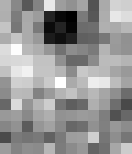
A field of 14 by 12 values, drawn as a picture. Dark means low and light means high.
There is no overall slope. No regular stripes run through it. Values change most from cell to cell in the top middle. The top middle is the ninth with the lowest average. An odd patch, lower than its surroundings, sits in the top middle.
